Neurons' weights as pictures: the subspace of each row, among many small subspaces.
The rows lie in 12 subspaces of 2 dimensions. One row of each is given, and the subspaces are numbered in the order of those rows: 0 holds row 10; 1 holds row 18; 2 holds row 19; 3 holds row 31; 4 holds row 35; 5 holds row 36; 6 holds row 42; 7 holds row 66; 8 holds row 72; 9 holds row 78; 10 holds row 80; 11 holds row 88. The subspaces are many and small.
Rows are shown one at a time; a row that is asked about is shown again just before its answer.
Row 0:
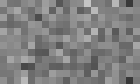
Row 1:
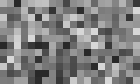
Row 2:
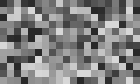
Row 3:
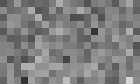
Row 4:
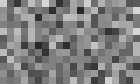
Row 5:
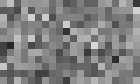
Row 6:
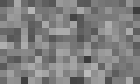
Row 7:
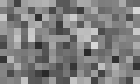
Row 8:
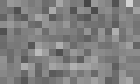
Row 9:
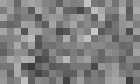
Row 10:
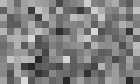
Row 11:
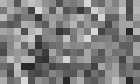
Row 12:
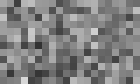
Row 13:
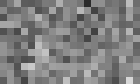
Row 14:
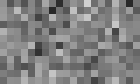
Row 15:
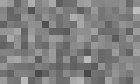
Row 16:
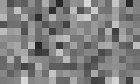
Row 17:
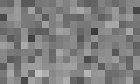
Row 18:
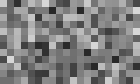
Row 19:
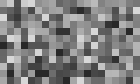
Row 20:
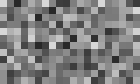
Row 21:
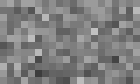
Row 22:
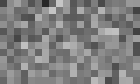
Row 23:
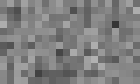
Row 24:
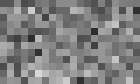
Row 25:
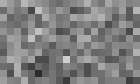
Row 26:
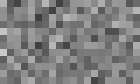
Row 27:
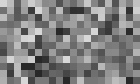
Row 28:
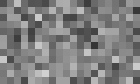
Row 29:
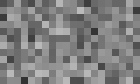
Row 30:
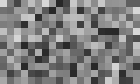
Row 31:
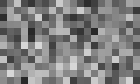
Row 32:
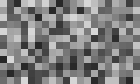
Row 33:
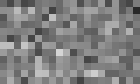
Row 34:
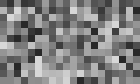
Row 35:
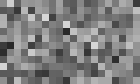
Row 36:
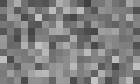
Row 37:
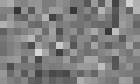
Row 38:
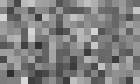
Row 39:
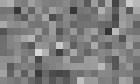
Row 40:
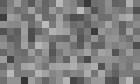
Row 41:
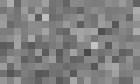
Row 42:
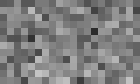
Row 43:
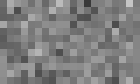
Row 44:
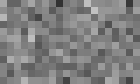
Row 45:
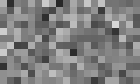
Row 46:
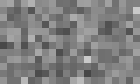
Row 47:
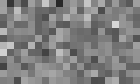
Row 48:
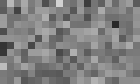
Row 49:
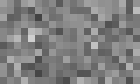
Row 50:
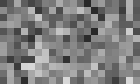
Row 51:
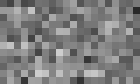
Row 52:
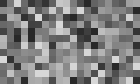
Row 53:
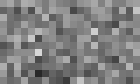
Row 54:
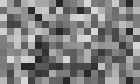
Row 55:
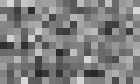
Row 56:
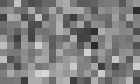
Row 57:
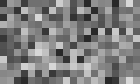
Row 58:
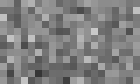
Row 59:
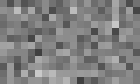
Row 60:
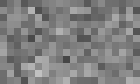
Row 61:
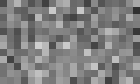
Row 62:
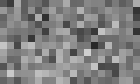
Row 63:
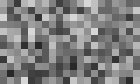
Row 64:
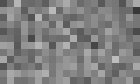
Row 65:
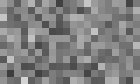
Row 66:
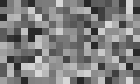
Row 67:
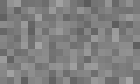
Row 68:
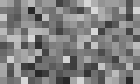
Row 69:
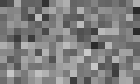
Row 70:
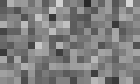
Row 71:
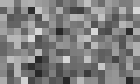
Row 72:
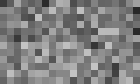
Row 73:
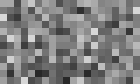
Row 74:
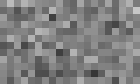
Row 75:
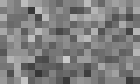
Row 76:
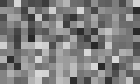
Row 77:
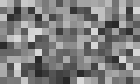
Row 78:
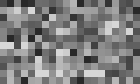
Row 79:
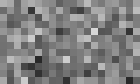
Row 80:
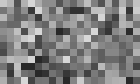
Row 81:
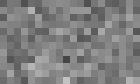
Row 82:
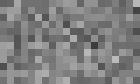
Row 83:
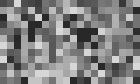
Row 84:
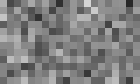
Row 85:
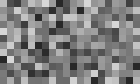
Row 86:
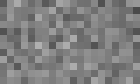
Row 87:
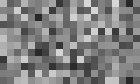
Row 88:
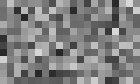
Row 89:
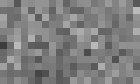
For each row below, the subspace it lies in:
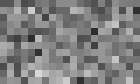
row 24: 6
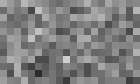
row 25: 11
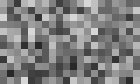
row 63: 3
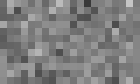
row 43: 7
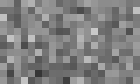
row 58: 2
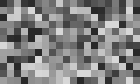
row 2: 7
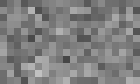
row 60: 11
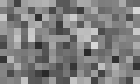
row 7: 5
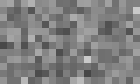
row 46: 9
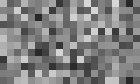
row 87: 11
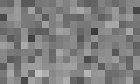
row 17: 2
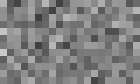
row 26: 4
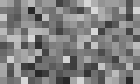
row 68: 6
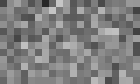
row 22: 8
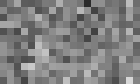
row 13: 10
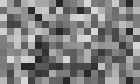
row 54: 0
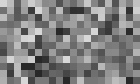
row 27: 10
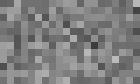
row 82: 4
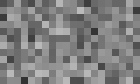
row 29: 2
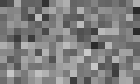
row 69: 8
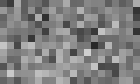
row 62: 8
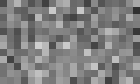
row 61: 1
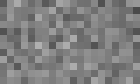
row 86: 4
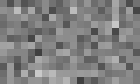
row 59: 6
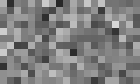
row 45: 8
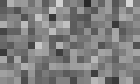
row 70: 2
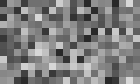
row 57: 11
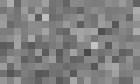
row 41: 8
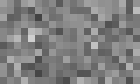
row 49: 7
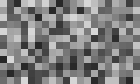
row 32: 3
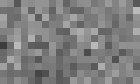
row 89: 1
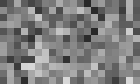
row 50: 10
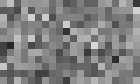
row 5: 4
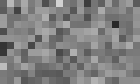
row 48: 1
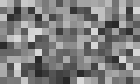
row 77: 7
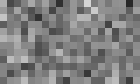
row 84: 7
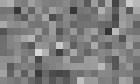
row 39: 10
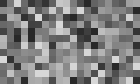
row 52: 5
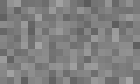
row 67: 3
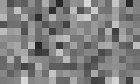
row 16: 6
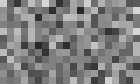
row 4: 1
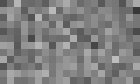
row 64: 4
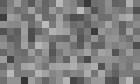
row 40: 2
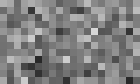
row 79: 0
